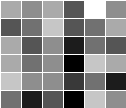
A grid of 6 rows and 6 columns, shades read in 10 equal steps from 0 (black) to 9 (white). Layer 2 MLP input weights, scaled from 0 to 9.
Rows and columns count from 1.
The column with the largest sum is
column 5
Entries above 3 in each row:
5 4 3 5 4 3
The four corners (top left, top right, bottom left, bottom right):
6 5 4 5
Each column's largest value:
7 5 7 3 9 6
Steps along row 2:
up up down up up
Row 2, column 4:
3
